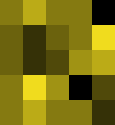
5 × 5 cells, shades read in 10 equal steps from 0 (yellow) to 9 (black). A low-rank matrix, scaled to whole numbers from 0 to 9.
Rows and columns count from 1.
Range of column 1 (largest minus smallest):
1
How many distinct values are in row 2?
4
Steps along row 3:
up down down down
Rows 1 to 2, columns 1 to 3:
4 2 4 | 5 7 5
